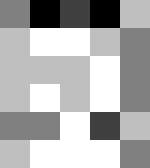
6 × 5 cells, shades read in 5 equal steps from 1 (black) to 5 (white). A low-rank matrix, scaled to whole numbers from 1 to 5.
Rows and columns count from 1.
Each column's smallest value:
3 1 2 1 3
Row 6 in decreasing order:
5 5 5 4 3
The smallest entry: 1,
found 2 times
